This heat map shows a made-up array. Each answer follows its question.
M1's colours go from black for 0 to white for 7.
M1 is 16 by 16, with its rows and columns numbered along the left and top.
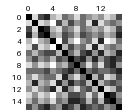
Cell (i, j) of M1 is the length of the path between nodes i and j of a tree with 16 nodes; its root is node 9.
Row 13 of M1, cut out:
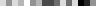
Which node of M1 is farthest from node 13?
4
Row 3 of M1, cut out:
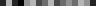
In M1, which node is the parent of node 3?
15
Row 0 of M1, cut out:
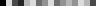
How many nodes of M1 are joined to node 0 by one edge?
1
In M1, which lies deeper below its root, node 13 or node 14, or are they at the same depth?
node 13
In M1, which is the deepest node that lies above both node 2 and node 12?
15
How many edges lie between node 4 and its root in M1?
4
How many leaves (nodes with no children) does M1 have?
8
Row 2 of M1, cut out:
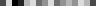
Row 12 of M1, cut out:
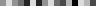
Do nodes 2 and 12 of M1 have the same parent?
no
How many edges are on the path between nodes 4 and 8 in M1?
7
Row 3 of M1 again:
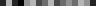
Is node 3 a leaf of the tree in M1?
no
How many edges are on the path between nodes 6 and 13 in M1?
5
